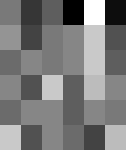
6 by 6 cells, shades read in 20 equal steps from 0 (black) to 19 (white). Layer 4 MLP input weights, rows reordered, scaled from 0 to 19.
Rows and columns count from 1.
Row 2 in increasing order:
5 6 9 10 11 15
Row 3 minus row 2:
-3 5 0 0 0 1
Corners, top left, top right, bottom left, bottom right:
9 1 15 14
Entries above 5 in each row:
3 5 6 6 6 5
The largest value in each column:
15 10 15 10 19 14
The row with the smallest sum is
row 1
